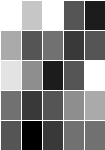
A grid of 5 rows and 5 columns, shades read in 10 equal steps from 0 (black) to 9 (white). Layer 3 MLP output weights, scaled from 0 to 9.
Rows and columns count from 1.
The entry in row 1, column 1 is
9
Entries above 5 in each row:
3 1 2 1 0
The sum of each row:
29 18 26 20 13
